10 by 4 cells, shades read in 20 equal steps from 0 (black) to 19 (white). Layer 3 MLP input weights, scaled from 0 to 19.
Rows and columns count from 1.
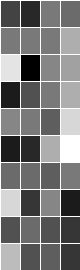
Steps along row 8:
down up down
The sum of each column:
89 56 87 100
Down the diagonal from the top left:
5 9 10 13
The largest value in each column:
17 9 13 19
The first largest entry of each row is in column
3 4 1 4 4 4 4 1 2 1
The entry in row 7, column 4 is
9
